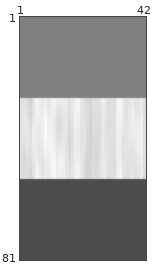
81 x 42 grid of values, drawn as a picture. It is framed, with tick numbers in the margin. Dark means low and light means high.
The table splits into 3 rows of 1 panel. Panel 1,1: middling, flat. Panel 2,1: very high, streaked downward, faint in contrast. Panel 3,1: low, flat.
